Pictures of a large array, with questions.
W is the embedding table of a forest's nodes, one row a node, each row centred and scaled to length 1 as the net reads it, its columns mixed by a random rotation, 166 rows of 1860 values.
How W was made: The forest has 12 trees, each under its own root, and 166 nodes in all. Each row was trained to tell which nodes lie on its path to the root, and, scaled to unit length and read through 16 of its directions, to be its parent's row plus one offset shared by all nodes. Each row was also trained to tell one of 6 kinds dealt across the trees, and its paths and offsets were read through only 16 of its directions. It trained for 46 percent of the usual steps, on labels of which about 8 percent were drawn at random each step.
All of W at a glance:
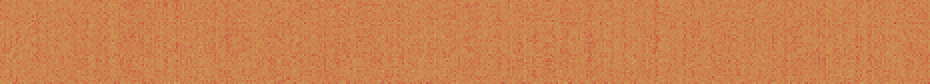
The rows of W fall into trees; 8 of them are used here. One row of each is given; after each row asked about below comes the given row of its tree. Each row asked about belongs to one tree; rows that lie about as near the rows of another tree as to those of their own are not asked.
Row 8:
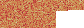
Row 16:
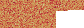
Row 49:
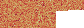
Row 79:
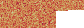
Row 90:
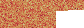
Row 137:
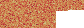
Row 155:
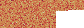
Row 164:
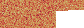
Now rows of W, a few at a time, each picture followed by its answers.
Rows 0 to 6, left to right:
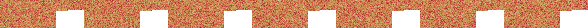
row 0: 49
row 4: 137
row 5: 155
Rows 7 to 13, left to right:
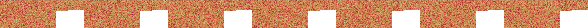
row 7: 8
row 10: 79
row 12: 16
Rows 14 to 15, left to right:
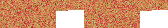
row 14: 79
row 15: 79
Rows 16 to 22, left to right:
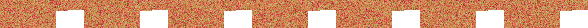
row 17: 49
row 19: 137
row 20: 90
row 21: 49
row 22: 8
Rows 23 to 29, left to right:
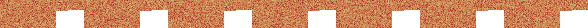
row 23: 137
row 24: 164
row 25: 8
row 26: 137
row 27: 49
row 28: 90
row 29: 137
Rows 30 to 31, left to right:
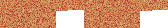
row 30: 137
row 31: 164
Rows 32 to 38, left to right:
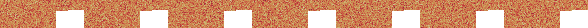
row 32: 90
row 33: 16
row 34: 49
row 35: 155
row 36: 8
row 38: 137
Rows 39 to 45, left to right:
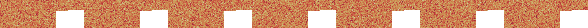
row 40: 79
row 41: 164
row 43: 79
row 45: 90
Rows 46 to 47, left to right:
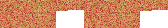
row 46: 8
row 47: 8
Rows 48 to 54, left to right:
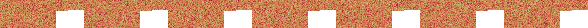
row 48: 79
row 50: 164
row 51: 137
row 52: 90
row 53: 164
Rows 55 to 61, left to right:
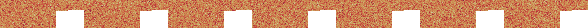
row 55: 155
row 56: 90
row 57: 164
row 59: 8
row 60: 164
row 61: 90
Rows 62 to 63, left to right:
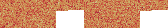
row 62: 79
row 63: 8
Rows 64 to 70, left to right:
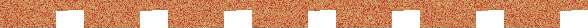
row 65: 137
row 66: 164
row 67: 79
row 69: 90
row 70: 164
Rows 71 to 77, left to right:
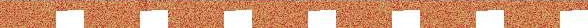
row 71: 90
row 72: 90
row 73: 79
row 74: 79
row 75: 90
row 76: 8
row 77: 8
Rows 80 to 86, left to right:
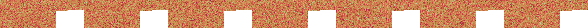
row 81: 90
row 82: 164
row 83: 8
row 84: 90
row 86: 79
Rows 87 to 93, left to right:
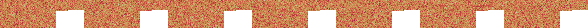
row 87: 155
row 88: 164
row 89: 155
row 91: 49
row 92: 90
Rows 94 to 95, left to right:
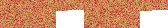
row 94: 155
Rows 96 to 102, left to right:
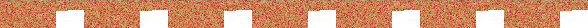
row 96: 8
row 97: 79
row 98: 155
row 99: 8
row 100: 8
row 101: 155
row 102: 8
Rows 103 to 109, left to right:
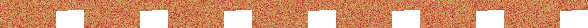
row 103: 79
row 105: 8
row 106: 137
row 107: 164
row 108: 90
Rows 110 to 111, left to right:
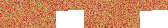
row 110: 164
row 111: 16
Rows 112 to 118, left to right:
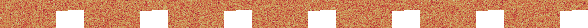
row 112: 137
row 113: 164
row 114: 137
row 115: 164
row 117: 79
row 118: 137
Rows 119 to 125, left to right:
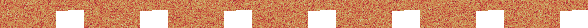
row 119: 90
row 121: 90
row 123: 79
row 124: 137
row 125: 137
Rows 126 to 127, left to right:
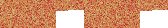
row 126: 79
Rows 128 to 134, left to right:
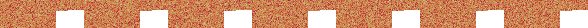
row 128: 8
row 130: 79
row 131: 49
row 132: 137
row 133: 49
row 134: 49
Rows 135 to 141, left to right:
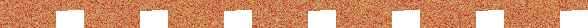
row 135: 79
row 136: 79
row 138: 79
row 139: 90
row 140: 90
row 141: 90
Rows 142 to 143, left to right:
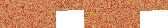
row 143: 79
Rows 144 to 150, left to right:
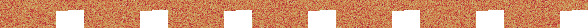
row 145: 49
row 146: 16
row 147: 79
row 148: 90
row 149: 49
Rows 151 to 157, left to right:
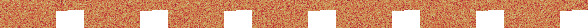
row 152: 79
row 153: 79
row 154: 16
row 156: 155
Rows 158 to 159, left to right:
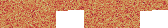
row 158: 90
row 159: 137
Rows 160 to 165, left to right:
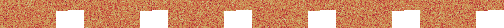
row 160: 90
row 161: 8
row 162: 164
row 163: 90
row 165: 16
